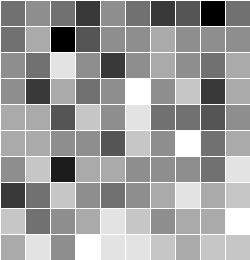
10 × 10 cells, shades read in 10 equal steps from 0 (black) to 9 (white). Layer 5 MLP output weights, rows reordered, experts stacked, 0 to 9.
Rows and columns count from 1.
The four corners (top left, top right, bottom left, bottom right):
4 4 6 7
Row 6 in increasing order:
3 4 5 5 5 6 6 6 7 9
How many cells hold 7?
11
